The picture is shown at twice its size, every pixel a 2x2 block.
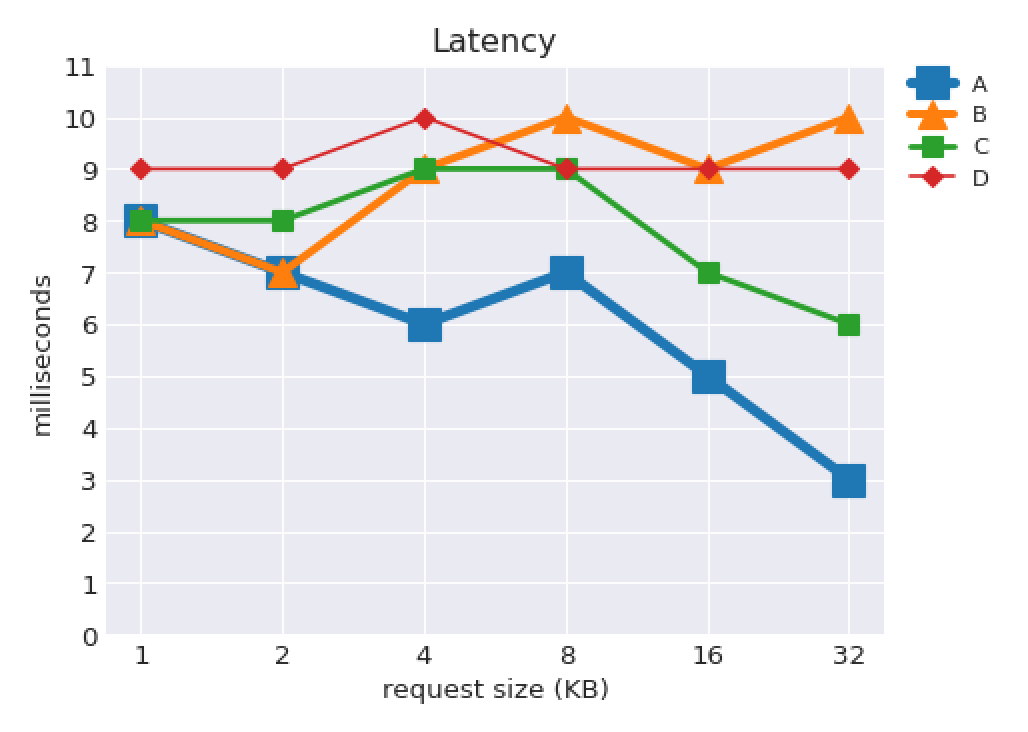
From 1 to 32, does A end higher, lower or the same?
lower
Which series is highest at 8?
B
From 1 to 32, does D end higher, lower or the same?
the same
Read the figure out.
Title: Latency
x-axis: request size (KB), ticks 1 2 4 8 16 32
y-axis: milliseconds, ticks 0 1 2 3 4 5 6 7 8 9 10 11
Legend: A, B, C, D
Values:
A: 8 7 6 7 5 3
B: 8 7 9 10 9 10
C: 8 8 9 9 7 6
D: 9 9 10 9 9 9
